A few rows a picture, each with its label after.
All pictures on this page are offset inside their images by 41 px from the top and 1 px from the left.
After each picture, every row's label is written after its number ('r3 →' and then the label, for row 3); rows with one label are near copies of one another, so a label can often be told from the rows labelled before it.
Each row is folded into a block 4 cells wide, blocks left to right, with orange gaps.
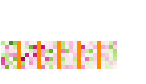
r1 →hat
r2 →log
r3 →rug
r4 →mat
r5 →rug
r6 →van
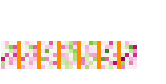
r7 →log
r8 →log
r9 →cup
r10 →van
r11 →hat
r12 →cup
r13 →log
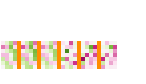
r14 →van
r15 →van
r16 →van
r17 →cup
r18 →log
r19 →log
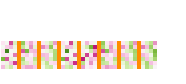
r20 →cup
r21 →mat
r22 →van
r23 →cup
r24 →log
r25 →mat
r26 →van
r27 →van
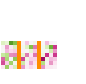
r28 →hat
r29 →log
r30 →log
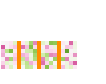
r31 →rug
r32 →van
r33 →hat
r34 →cup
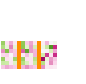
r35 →mat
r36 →mat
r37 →log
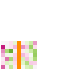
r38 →rug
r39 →van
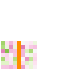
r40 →mat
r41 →rug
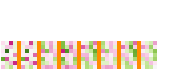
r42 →cup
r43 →cup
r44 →mat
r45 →mat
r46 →van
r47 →mat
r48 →van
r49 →van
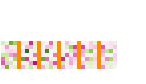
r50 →hat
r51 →cup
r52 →cup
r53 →log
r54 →rug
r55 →rug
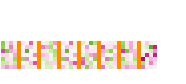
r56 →mat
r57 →cup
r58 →van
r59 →cup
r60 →hat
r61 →rug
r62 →mat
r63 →log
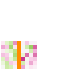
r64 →van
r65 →log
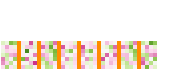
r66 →hat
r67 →cup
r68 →van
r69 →rug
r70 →rug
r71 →log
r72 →van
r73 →hat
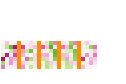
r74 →log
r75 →rug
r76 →van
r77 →van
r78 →log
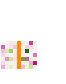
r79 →rug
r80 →cup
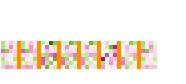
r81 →mat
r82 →mat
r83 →hat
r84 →hat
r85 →hat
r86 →log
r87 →hat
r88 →mat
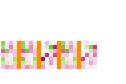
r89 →mat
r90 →mat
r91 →log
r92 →mat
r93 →log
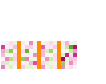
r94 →rug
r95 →cup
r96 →rug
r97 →log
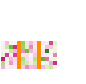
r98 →log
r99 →mat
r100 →cup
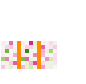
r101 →cup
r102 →cup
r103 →rug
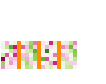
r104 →log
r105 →van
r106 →cup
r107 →van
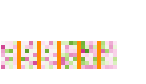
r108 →rug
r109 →cup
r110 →cup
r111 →hat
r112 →mat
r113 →mat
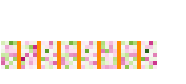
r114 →hat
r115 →log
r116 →cup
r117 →hat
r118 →cup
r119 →mat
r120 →hat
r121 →cup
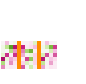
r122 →log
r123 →rug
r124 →log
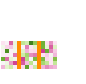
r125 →cup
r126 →hat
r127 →mat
